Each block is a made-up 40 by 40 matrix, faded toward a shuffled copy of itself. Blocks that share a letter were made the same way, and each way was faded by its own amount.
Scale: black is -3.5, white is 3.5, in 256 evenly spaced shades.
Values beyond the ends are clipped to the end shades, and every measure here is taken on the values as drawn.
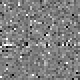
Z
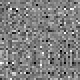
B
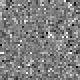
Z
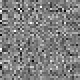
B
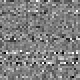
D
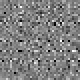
B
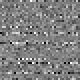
D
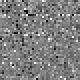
Z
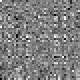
B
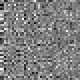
B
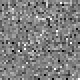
Z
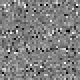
Z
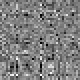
B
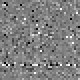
Z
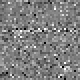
Z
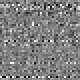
D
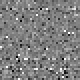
Z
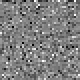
Z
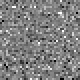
Z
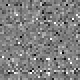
Z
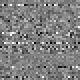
D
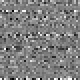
D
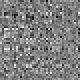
B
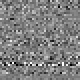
D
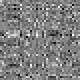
B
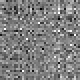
B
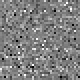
Z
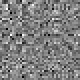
B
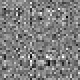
B
